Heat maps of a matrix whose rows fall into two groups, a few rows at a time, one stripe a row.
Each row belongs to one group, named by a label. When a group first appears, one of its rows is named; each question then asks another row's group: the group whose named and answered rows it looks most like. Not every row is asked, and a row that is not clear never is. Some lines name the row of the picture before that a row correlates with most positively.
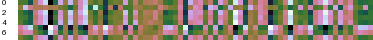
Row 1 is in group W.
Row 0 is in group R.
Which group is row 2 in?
R
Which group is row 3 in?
R
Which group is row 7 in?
R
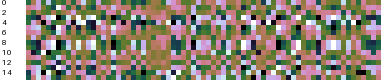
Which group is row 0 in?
W
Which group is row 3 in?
R
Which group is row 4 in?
W
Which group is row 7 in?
W
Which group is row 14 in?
W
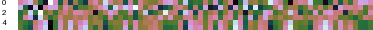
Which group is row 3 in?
W
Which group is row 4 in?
R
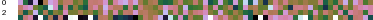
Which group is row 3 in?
W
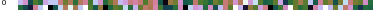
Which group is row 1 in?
R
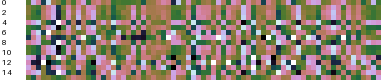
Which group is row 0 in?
W
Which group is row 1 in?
R
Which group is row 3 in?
R
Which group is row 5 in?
R
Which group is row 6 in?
W
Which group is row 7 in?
W
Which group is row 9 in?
R
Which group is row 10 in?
R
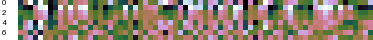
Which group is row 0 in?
W
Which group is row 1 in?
R
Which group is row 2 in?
R
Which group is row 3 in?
R
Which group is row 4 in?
W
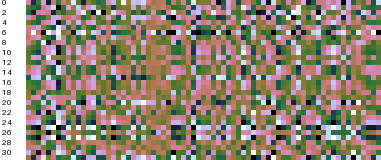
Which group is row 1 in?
R
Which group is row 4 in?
R
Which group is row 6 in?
W
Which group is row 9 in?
R
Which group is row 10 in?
R
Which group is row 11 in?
W
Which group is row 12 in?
R
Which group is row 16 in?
R
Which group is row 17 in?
R
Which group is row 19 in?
W
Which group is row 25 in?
R
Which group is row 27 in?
R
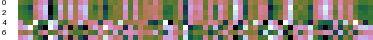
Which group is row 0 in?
R
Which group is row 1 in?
R
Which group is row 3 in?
R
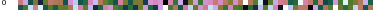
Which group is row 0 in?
W
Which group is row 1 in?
W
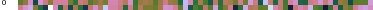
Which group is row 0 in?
W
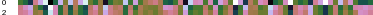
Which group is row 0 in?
R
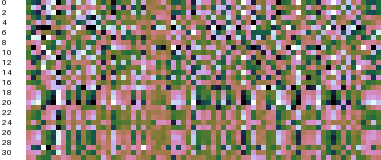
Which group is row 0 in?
R
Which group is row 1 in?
W
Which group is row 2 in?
R
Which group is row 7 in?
W
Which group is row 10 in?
W
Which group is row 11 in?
R
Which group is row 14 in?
R
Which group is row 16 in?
R
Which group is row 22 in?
R
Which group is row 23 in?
R
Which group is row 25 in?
R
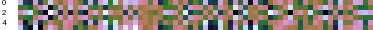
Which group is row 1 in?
R
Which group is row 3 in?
R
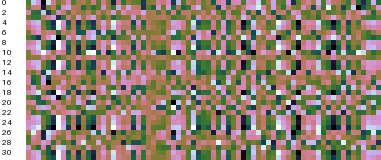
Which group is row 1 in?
W
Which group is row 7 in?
R
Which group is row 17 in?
W
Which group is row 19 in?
R
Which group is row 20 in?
W
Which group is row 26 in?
W
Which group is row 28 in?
W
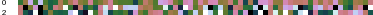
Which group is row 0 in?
W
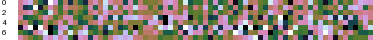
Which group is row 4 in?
W
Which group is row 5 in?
W
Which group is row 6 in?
R
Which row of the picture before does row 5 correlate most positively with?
0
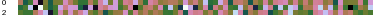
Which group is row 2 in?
R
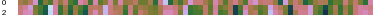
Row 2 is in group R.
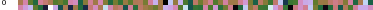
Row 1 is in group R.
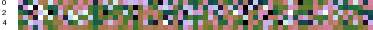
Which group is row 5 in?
W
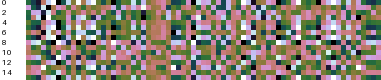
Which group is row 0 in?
R
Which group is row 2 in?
W
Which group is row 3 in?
W
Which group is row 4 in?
R
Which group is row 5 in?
R
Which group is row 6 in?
W
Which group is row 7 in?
R
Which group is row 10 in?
W
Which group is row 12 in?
R
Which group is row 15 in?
R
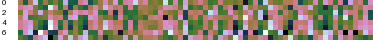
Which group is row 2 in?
W
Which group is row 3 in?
W
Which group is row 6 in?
W
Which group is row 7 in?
R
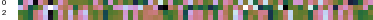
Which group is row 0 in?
W
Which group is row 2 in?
R
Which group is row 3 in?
R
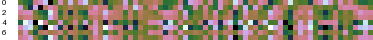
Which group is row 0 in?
R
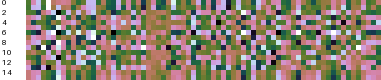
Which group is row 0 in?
W
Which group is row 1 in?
W
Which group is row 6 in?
R
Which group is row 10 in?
W
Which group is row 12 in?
W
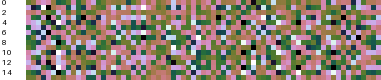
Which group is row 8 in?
R
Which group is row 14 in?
R
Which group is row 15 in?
W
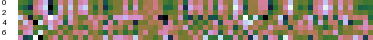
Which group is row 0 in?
R
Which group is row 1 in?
R
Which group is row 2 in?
R
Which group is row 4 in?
W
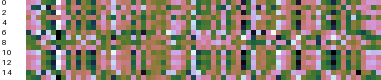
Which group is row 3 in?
W
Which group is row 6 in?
W
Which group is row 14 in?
W
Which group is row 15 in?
R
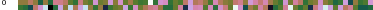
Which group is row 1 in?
R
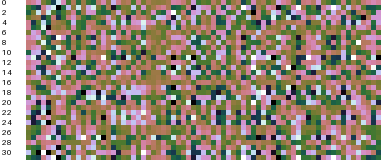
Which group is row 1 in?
R
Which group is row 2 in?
W
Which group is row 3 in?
W
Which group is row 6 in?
W
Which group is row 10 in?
W
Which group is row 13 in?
W
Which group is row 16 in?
R
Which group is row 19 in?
W
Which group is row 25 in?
R
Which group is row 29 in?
R
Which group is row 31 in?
R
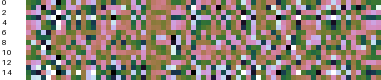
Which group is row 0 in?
R
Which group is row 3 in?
R
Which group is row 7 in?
W
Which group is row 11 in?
R
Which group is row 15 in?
W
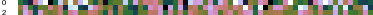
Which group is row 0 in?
R
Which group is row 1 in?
W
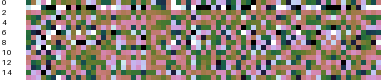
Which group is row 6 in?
R
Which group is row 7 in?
W
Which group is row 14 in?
W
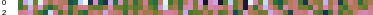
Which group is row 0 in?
W
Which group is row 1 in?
W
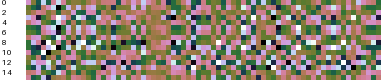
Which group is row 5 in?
R
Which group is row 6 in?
R
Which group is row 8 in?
W
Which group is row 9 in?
R
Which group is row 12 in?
W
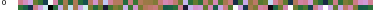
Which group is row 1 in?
R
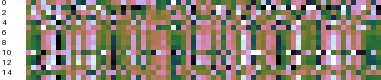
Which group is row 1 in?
W
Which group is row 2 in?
W
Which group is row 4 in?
R
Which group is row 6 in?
R
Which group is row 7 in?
R
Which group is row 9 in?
R
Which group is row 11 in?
R
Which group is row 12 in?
R
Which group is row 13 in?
W
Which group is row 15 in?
R
